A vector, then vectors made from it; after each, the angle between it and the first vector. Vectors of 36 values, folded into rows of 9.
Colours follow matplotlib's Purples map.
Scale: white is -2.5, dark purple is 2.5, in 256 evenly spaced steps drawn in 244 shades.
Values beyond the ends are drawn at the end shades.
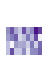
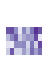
nearly parallel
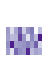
nearly opposite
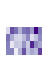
partly aligned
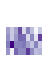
nearly opposite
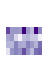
partly aligned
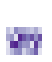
partly opposed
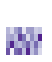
nearly opposite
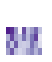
partly aligned
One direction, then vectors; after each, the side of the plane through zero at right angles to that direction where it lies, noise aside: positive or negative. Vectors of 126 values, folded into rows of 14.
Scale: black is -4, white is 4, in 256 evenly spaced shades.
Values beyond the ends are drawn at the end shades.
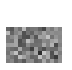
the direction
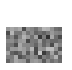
negative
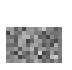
negative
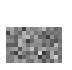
negative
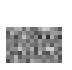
negative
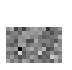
negative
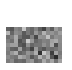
positive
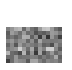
negative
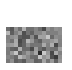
positive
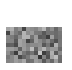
negative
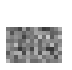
positive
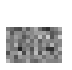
positive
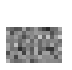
positive
